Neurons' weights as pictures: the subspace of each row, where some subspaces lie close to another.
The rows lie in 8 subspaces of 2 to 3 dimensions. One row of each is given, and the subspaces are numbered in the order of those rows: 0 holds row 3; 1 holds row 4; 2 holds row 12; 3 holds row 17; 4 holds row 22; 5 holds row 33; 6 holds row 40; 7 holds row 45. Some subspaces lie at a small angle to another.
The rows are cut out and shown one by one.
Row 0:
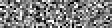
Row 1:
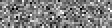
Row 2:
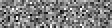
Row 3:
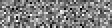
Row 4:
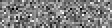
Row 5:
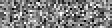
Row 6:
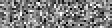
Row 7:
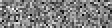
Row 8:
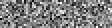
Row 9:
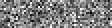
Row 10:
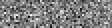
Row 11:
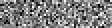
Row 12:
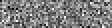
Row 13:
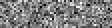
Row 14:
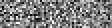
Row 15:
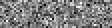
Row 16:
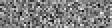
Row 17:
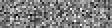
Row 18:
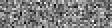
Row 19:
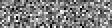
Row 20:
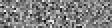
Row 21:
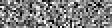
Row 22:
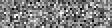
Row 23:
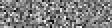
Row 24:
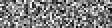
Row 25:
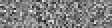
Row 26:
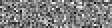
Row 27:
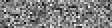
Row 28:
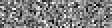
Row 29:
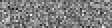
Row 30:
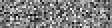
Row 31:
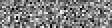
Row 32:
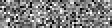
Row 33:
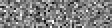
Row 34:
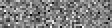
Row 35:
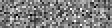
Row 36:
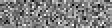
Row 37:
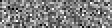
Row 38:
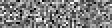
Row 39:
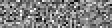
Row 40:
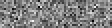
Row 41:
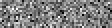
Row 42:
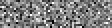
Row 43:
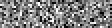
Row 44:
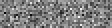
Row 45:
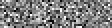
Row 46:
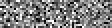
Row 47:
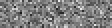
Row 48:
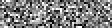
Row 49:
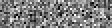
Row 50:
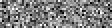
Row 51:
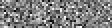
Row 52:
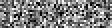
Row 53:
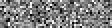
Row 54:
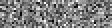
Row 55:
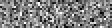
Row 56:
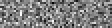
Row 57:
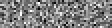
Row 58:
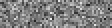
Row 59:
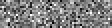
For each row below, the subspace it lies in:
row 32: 6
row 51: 7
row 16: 1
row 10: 4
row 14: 3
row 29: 2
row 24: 1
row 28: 6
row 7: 1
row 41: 1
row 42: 5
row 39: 3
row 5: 4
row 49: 3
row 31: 0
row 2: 0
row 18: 5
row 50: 2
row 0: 5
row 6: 4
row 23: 7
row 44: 4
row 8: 1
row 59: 6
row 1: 1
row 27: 7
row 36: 2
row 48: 7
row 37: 2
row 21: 6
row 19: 0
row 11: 2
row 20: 7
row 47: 1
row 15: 2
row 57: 4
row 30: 3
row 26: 1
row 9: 6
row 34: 5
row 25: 7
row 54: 5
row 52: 4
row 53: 6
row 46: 5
